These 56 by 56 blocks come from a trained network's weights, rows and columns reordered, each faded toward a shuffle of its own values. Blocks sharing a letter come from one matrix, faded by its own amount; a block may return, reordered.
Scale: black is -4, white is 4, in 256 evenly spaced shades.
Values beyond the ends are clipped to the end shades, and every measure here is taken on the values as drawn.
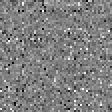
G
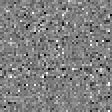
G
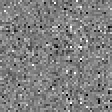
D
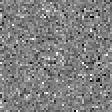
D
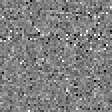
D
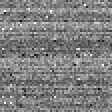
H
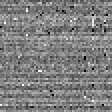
H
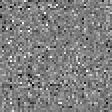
D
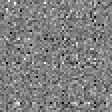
G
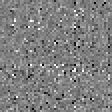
G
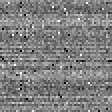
H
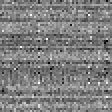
H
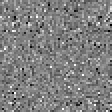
D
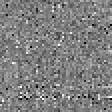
G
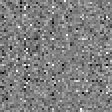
D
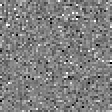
D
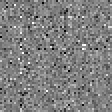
D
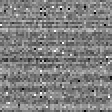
H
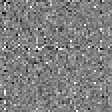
G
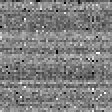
H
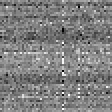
H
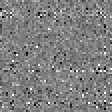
G
